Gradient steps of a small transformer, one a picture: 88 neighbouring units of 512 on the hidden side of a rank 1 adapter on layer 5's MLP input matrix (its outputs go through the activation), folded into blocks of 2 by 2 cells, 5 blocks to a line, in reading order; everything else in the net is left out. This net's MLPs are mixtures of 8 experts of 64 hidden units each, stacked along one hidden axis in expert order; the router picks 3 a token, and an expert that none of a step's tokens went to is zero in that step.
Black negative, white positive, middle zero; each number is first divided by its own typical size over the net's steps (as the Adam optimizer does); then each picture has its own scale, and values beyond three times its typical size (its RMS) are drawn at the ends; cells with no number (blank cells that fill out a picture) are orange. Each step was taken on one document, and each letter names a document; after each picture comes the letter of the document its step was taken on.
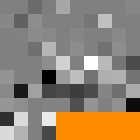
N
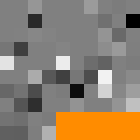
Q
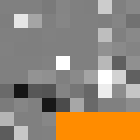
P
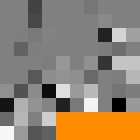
N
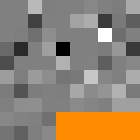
Q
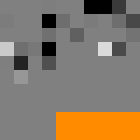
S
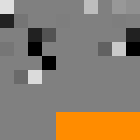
S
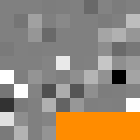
P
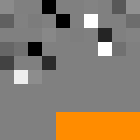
S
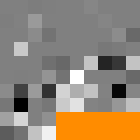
N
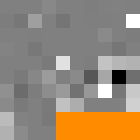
P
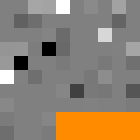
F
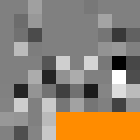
N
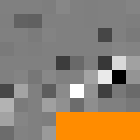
P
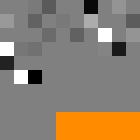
S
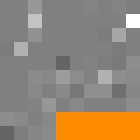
Q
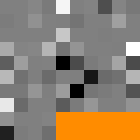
F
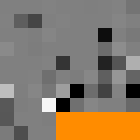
P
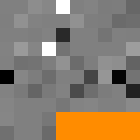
F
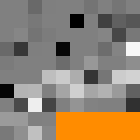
Q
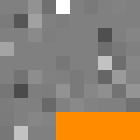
P
